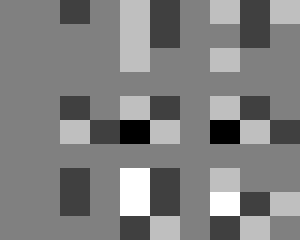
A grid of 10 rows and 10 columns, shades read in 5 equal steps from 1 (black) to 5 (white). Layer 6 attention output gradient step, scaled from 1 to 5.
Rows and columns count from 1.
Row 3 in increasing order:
3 3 3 3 3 3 3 3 4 4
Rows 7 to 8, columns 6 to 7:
3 3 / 2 3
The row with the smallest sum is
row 6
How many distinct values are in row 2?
3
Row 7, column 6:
3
